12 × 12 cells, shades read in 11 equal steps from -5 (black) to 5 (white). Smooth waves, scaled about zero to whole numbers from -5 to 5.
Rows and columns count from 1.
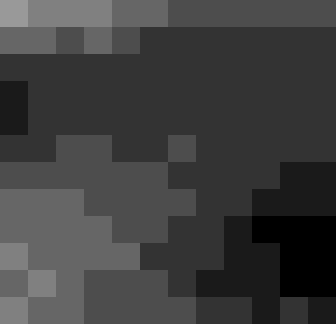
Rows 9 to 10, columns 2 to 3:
-1 -1 / -1 -1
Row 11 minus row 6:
2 3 1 0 1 1 -1 -1 -1 -1 -2 -2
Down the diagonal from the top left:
1 -1 -3 -3 -3 -3 -3 -3 -4 -4 -5 -4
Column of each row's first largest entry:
1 1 1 2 2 3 1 1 1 1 2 1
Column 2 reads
0 -1 -3 -3 -3 -3 -2 -1 -1 -1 0 -1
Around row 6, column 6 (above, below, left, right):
-3 -2 -3 -2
